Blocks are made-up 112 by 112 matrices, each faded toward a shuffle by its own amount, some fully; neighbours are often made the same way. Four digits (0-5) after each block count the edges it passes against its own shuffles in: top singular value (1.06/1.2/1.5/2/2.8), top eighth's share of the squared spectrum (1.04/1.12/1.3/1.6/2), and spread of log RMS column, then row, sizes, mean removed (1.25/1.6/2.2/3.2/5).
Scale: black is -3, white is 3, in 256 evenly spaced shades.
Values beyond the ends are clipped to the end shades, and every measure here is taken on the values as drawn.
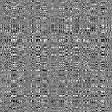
5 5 4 4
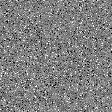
3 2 0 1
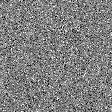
1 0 0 0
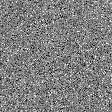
0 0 0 0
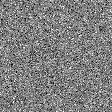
0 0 0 0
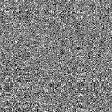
4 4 2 2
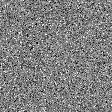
1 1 0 0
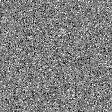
2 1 0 0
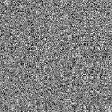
4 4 2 2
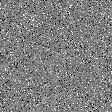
1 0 0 0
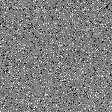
2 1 0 0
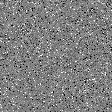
1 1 0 0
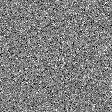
1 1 0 0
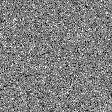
1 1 0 0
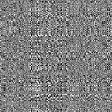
5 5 4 4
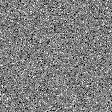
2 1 0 0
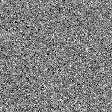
2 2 0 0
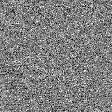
3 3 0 1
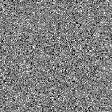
3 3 1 2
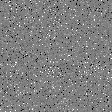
2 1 0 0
